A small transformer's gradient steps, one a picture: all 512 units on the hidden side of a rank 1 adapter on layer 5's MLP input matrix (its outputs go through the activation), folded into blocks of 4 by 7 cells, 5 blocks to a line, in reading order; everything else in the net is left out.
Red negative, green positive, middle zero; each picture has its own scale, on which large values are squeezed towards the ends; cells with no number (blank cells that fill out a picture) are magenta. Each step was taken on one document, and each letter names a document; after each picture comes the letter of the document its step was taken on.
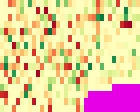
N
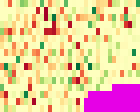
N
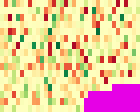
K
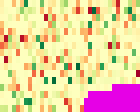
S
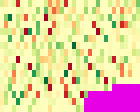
K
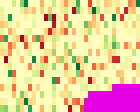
S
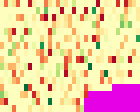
K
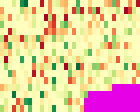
S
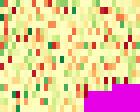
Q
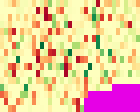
N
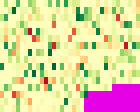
Q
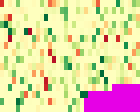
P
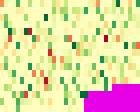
P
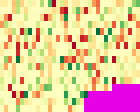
P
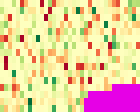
S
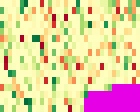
S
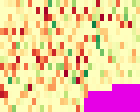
N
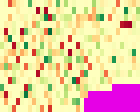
N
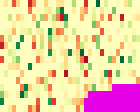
K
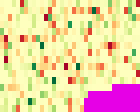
S
